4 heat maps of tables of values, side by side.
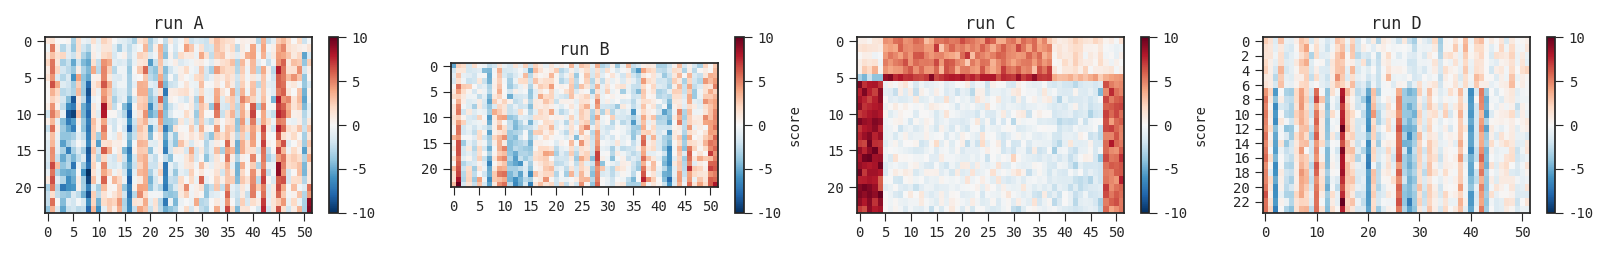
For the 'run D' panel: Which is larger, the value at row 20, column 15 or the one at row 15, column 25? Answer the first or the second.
the first
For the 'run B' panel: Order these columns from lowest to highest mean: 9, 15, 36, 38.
15, 36, 38, 9
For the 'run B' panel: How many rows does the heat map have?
24
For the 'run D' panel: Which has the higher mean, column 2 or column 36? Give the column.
36
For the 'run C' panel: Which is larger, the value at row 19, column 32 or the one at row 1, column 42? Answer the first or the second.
the second
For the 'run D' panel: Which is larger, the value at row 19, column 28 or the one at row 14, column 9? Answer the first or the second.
the second
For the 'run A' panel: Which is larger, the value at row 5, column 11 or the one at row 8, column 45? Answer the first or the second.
the second
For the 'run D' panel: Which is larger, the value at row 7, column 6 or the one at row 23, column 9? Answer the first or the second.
the first
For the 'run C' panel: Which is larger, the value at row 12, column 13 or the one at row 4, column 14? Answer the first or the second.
the second
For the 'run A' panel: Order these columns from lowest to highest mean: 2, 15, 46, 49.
15, 2, 49, 46
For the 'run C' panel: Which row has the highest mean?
5
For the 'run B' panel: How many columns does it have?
52
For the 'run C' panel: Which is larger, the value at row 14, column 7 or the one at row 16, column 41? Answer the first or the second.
the first
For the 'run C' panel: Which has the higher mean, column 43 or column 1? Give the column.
1
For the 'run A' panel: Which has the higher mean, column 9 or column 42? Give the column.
42
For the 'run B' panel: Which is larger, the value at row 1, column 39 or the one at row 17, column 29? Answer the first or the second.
the first
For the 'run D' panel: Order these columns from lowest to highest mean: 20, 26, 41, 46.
20, 41, 46, 26
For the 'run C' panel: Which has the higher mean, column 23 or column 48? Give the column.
48
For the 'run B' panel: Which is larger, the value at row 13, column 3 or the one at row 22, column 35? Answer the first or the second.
the first
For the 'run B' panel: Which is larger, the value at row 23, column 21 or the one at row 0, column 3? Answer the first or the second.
the first
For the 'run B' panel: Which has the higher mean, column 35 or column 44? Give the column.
44
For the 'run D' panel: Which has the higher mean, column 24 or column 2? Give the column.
24
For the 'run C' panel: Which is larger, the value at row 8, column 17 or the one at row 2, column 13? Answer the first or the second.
the second
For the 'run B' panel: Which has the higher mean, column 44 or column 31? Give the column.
44
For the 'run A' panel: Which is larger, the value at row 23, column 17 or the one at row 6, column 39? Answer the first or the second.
the second
